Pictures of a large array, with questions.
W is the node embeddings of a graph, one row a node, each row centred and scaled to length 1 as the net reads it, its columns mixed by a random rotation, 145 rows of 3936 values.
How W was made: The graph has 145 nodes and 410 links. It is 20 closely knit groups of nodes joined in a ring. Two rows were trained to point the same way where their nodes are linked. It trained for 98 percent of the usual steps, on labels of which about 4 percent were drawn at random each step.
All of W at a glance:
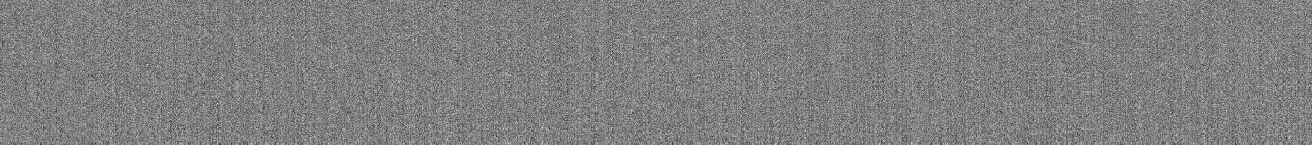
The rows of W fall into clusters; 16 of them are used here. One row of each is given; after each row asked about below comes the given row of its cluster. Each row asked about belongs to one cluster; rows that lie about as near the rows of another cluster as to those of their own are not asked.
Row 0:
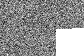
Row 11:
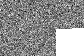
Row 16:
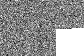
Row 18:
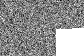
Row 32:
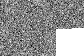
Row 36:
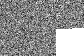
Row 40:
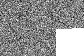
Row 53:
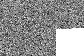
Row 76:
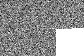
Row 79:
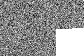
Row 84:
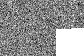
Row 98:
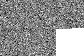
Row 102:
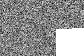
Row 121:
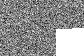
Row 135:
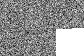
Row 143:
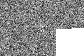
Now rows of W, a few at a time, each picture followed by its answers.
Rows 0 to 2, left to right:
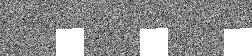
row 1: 135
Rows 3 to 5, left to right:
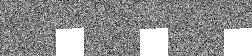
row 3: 18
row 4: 76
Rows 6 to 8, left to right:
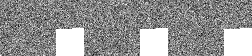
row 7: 32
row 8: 76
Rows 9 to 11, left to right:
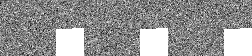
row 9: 53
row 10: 79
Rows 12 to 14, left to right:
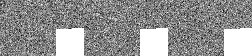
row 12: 32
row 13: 11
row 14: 40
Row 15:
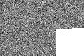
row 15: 102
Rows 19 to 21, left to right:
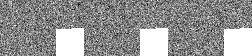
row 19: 84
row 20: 76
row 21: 53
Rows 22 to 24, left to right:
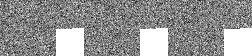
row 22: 0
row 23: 76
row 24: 16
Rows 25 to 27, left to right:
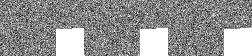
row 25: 40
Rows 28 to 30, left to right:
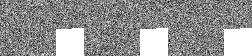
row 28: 32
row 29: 79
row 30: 76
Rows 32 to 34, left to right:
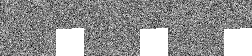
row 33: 98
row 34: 102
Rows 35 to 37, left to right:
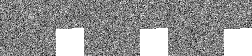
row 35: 135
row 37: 36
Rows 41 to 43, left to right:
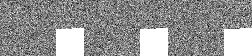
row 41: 76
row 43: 16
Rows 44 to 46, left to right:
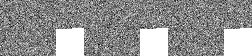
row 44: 98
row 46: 98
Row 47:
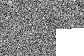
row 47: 84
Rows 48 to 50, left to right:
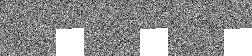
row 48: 18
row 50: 0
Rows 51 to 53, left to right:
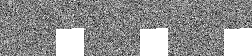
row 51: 84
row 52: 98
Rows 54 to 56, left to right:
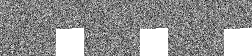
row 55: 135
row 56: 121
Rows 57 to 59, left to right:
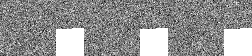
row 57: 53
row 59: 36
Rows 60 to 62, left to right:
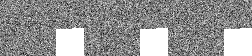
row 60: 53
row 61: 79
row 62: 135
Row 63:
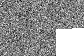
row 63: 40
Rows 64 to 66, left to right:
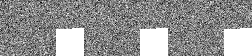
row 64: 0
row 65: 76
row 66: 102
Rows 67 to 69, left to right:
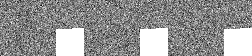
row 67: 40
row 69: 121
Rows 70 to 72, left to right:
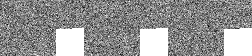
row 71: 0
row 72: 16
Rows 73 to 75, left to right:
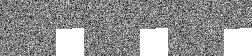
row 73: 36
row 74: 143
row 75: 143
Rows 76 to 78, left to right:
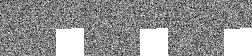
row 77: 36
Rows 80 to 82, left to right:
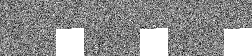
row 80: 143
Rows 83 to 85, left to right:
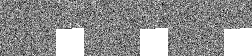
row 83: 16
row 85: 40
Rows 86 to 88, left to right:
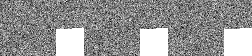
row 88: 143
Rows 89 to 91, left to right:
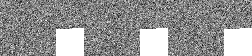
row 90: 79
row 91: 16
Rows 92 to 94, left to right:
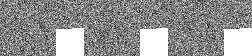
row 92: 16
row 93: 40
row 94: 16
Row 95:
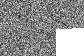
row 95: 40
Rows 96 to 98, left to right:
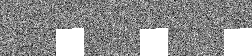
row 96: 79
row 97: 32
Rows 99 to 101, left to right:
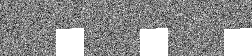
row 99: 143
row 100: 135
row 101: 11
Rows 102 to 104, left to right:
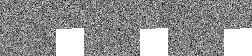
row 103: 84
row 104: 36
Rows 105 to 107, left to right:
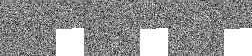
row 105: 53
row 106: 36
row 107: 11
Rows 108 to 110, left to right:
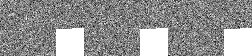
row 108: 11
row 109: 76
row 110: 98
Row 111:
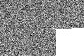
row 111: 76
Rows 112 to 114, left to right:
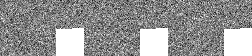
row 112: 18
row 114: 11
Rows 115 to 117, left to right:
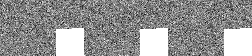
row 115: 102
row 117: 102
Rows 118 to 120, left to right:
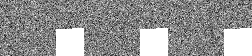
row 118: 98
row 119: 53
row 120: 102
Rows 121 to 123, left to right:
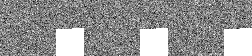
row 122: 98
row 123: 32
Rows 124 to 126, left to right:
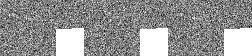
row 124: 11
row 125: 135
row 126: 11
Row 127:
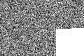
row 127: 143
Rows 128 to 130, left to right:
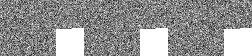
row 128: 16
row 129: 16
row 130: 121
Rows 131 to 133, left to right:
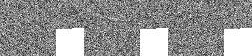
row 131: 121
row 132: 11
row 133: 0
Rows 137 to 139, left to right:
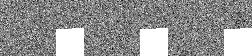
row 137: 121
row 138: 121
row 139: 98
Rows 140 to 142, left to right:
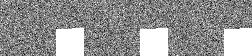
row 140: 121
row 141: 135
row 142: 143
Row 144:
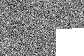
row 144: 143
